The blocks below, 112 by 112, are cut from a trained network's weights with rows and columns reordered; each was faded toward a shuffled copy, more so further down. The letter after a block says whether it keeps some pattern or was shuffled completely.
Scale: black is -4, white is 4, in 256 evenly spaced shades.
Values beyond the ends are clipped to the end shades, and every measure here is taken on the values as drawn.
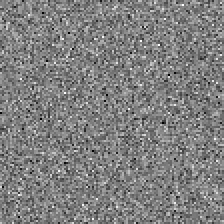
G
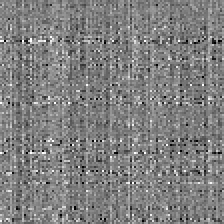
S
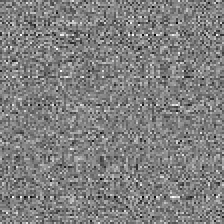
S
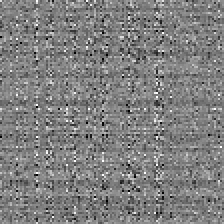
S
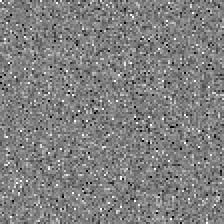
G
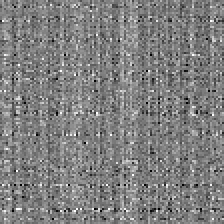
S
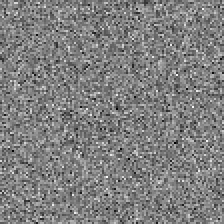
G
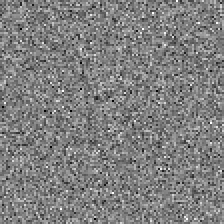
G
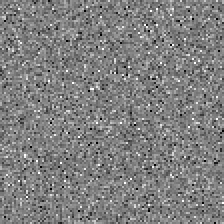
G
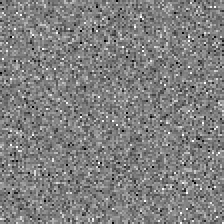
G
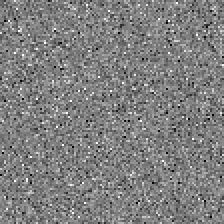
G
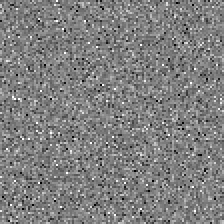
G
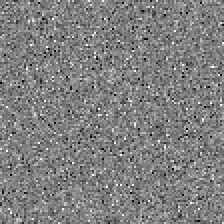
G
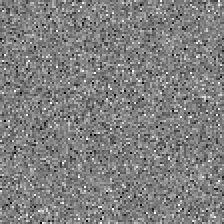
G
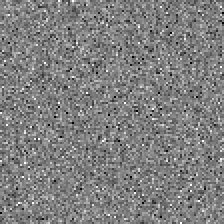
G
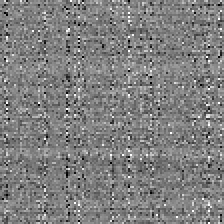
S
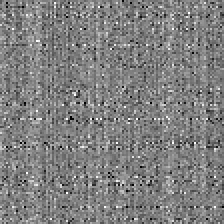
S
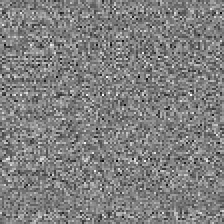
S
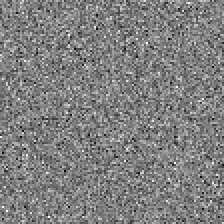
G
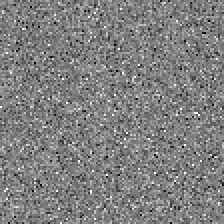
G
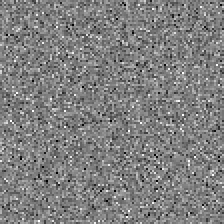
G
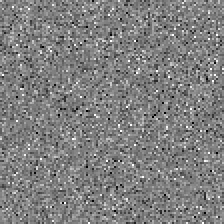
G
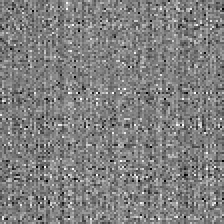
S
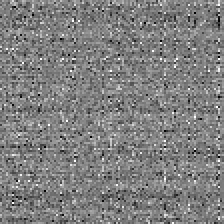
S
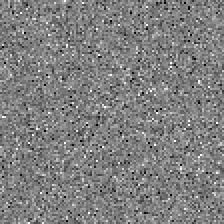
G
